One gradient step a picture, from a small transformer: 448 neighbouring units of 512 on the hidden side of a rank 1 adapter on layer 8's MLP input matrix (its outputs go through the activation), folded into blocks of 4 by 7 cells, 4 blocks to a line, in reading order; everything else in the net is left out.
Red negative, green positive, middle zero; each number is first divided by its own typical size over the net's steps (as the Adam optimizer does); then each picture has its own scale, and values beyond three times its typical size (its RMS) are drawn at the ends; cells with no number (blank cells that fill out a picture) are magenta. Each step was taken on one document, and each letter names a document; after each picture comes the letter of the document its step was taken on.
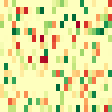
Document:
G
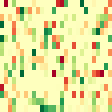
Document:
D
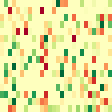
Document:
G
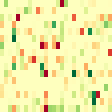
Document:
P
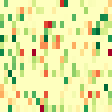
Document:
P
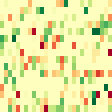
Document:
P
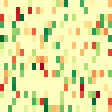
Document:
D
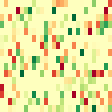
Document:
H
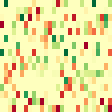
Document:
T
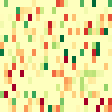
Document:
T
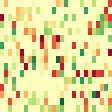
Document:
D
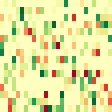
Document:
D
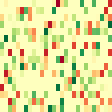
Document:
T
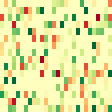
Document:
G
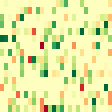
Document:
P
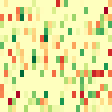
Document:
H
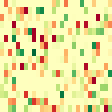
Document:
G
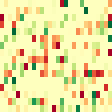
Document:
D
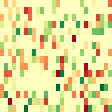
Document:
G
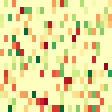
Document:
G
